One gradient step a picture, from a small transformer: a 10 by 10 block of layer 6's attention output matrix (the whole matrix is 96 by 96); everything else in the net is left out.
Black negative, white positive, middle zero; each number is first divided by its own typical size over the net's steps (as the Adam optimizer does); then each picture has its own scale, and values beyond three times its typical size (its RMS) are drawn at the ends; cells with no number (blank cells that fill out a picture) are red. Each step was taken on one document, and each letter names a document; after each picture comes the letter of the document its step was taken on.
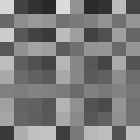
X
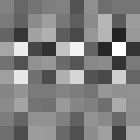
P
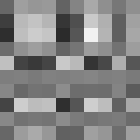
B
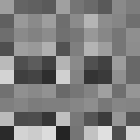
X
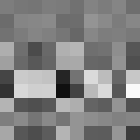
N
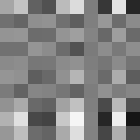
P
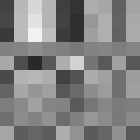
N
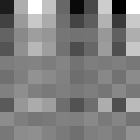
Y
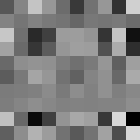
Y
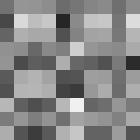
N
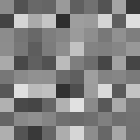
N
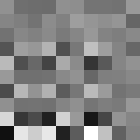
X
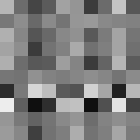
B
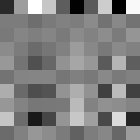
Y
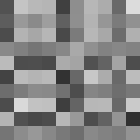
B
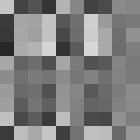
X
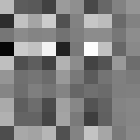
X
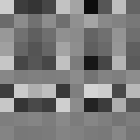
B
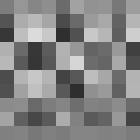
N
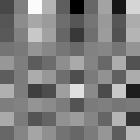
Y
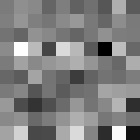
P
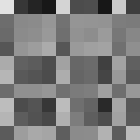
X
